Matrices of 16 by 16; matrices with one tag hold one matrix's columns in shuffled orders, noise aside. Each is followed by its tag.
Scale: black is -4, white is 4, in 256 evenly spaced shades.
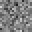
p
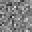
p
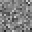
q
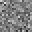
q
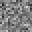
p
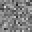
p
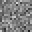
q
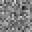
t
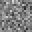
t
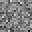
q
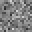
t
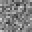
p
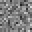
p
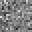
t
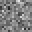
t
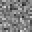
p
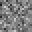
p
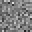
q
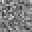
t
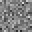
q
